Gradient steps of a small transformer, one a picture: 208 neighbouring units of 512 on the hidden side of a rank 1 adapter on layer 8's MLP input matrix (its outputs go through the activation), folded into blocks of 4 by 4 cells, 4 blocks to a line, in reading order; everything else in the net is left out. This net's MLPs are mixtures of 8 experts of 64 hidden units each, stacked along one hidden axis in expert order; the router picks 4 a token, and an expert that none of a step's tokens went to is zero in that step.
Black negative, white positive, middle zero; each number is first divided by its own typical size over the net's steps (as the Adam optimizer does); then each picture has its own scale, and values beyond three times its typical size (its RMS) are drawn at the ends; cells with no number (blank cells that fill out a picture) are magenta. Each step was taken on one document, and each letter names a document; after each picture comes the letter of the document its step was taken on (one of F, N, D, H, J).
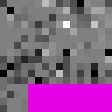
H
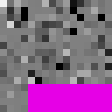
H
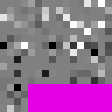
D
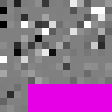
H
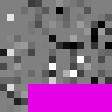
D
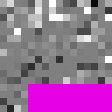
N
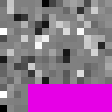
H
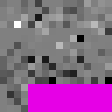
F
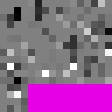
D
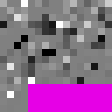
H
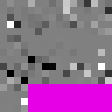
N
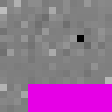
F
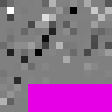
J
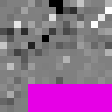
J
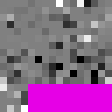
D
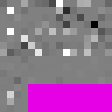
J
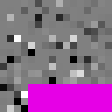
D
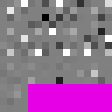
J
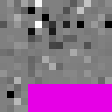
F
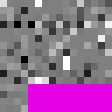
H
